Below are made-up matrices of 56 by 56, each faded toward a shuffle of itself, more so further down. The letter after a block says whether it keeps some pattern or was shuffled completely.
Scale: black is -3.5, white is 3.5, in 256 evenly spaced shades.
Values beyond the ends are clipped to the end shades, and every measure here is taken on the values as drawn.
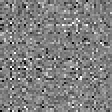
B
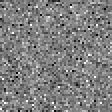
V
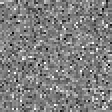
V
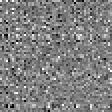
B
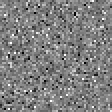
V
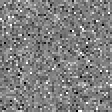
V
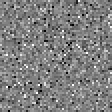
V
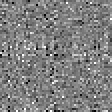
B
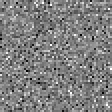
V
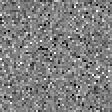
V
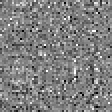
B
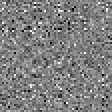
B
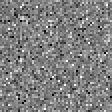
V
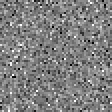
V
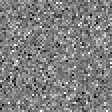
V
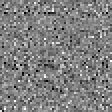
B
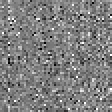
B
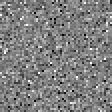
V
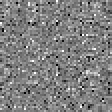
B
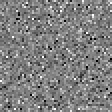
V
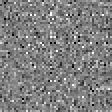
B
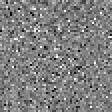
B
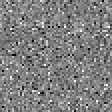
B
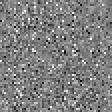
B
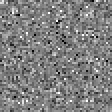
B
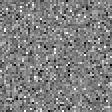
V
